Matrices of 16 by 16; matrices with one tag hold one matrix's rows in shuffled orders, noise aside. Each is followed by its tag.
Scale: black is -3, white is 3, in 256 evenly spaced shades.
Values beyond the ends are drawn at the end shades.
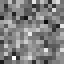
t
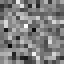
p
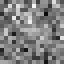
t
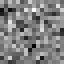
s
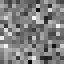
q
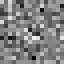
s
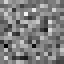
p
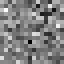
q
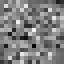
p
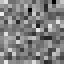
q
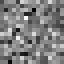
p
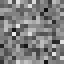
t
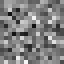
p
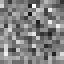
q
